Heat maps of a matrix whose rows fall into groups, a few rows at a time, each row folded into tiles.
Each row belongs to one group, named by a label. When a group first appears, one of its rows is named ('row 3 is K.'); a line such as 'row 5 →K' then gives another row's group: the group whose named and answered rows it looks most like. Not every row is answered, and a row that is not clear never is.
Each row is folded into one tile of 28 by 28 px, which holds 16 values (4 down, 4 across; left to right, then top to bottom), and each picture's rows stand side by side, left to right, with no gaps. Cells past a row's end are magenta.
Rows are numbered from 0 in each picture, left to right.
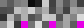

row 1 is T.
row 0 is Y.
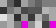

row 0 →Y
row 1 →Y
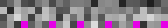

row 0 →T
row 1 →T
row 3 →Y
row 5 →T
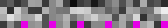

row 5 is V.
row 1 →Y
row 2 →V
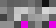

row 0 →V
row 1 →V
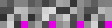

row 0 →Y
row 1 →V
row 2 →Y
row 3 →Y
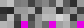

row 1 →T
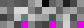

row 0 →V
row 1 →V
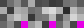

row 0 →T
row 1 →V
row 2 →T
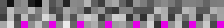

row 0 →Y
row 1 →T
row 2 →Y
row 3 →Y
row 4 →Y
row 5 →Y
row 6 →Y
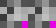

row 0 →T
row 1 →T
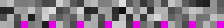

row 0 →Y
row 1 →V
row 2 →V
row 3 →Y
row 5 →T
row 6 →V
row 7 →T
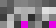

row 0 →Y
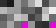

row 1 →V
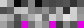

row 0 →V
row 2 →T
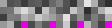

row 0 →V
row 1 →T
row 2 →Y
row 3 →V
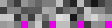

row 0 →Y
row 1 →Y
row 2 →Y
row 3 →T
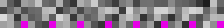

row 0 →Y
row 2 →Y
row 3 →V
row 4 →T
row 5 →V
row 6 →V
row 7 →T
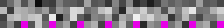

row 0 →T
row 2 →V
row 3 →V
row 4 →T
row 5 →T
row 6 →V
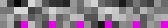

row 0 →V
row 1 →V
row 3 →V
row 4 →T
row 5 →T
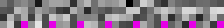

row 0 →Y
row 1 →Y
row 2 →Y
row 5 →V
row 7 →V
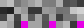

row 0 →Y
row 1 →Y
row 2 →V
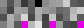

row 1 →Y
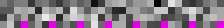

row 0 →Y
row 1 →T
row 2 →T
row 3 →Y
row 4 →Y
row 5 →V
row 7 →T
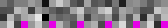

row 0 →Y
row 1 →Y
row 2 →V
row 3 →V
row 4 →Y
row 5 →Y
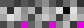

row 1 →T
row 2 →T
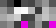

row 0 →V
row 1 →T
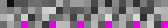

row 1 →V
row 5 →Y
